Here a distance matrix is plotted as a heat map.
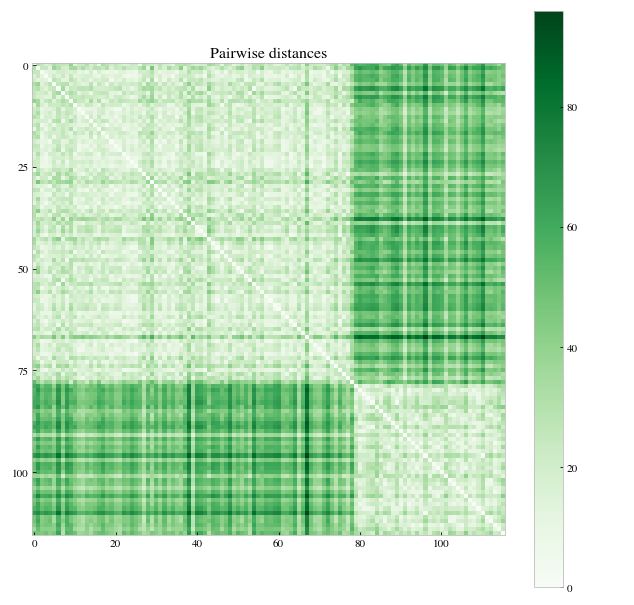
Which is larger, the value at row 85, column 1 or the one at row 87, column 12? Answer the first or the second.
the first
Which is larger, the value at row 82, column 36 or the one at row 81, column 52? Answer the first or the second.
the second
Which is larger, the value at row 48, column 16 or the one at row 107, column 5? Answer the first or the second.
the second
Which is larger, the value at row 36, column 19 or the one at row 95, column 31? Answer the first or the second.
the second
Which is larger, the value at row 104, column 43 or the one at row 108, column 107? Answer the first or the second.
the first
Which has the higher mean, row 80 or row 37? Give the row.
80
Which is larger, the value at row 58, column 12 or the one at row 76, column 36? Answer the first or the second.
the second
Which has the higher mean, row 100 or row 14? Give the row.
100
